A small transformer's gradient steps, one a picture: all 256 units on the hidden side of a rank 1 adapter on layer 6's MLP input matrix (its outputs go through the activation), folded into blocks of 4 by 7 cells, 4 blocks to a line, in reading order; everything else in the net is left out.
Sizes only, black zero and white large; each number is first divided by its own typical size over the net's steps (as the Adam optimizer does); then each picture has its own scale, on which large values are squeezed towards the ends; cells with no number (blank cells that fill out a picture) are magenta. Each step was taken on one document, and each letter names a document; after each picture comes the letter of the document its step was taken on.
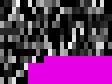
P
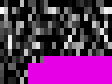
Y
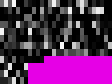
P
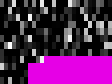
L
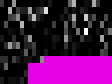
L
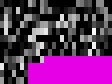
Y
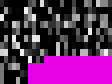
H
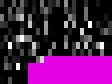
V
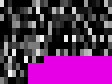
H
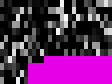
H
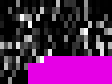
V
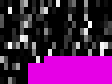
V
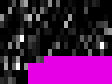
V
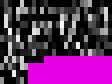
Y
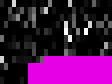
L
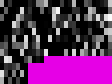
H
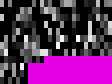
H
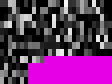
P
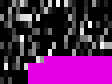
V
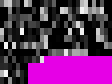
P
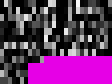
P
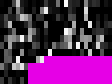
V
